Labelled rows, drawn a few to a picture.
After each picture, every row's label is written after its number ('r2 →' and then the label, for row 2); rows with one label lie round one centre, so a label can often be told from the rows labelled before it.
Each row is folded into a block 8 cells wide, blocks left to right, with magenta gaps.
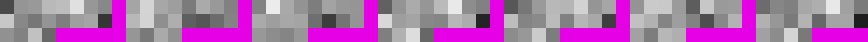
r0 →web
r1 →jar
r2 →jar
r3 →web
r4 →web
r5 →jar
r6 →web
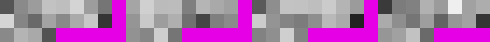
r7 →web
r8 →jar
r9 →web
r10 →web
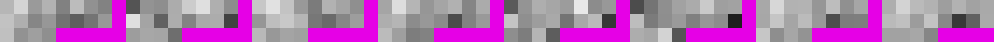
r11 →jar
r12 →web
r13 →jar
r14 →jar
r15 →web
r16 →web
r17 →jar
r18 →jar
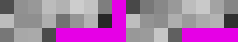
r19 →web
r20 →web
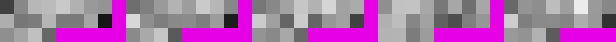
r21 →web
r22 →web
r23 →web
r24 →jar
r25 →web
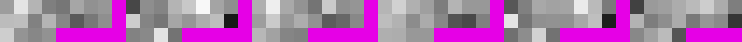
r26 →jar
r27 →web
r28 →jar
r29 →jar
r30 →web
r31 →web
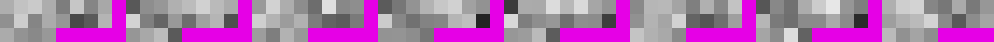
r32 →jar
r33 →web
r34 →jar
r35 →web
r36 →web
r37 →jar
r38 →web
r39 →jar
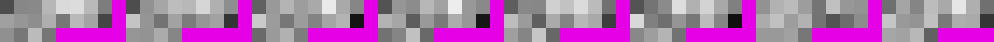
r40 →web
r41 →web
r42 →web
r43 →web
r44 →web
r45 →web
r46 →jar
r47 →web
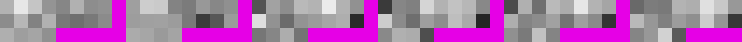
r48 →jar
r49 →jar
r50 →web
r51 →web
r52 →web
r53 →web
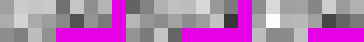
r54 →jar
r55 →web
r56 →jar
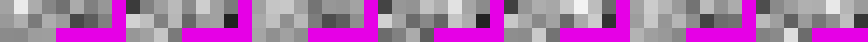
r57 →jar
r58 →web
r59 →jar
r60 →web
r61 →web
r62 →jar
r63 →web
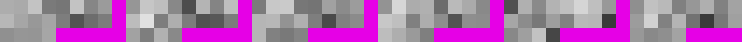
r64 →jar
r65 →jar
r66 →jar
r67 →jar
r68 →web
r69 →jar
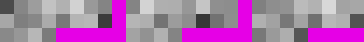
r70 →web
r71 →jar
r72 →web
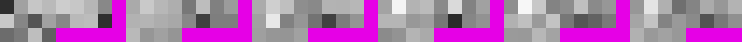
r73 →web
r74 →jar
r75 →jar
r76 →jar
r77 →jar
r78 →jar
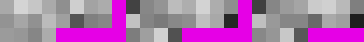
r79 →jar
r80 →web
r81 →web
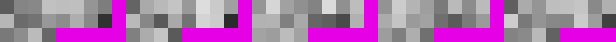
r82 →web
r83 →web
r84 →jar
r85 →jar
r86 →web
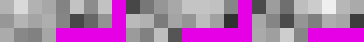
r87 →jar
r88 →web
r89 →web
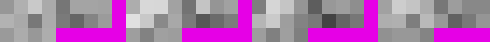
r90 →jar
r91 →jar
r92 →jar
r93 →jar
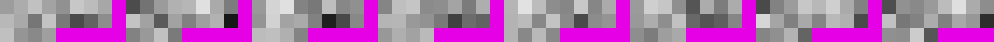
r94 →jar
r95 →web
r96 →jar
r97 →jar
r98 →jar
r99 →jar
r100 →web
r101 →web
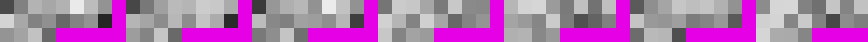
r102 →web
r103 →web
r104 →web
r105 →jar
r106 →jar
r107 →web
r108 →jar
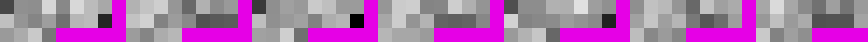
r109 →web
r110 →jar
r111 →web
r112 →jar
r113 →web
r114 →jar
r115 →jar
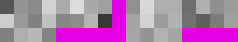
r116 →web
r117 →jar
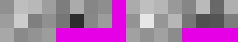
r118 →jar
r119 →jar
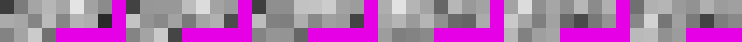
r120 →web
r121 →web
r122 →web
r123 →jar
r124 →jar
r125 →jar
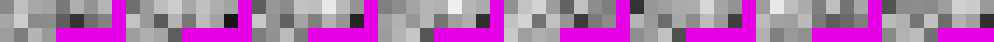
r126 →jar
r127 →web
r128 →web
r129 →web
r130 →jar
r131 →web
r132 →jar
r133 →web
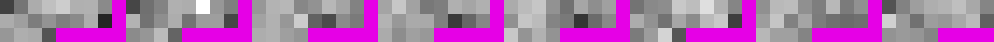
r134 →web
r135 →web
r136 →jar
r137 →jar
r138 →jar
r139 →web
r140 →jar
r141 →web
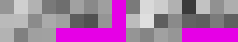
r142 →jar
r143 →jar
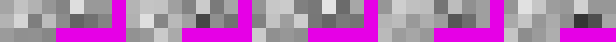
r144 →jar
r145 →jar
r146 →jar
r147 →jar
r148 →jar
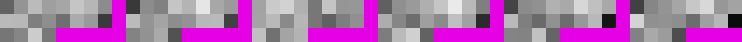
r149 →web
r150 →web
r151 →jar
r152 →web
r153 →web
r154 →web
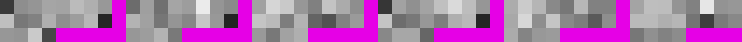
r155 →web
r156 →web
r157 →jar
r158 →web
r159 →jar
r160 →jar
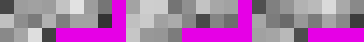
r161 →web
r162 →jar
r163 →web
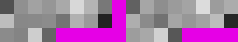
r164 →web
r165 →web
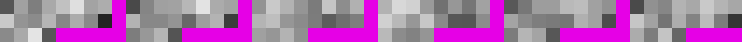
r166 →web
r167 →web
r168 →jar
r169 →jar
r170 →web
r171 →web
